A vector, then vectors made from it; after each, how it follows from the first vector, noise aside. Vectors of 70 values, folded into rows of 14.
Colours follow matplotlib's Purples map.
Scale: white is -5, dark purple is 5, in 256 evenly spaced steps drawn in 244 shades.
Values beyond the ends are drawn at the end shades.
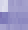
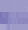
partly zeroed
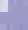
partly zeroed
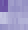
negated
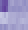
negated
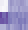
scaled up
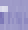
partly zeroed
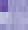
negated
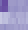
negated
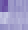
negated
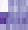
scaled up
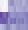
scaled up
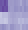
negated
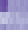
negated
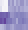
scaled up
